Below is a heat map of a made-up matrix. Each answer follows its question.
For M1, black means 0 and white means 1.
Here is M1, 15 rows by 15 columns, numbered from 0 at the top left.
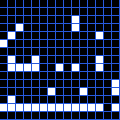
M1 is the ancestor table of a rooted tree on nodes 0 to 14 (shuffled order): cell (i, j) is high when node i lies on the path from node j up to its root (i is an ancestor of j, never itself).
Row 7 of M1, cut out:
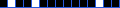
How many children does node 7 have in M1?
1
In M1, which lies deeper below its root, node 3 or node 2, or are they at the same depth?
node 2
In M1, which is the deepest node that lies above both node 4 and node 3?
8
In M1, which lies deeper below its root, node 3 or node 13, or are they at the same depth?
node 3
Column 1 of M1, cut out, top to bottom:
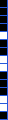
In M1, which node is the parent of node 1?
12
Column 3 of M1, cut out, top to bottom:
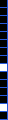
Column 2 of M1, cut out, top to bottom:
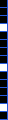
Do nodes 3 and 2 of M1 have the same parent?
no
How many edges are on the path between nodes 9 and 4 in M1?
5
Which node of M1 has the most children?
13
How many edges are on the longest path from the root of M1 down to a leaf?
5
